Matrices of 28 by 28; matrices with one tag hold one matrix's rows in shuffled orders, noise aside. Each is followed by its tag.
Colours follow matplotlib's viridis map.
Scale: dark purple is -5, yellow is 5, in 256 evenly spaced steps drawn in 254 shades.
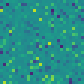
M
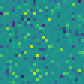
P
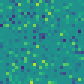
P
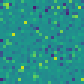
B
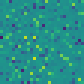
P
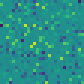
P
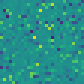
M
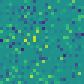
P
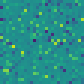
B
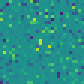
M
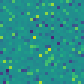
M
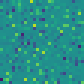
P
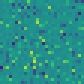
P
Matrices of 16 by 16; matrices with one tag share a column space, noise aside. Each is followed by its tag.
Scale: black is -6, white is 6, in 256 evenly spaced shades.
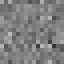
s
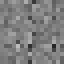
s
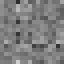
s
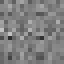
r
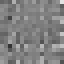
s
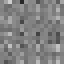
s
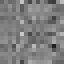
s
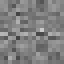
r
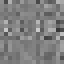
r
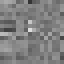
r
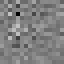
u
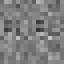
r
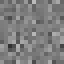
s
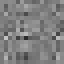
r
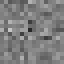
r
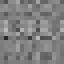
r
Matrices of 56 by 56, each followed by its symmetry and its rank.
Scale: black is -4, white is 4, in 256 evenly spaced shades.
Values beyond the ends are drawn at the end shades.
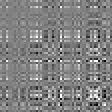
symmetric, rank two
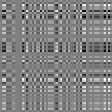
neither, rank one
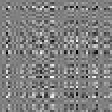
antisymmetric, rank two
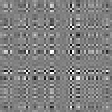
symmetric, rank two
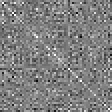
symmetric, rank five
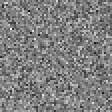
antisymmetric, full rank
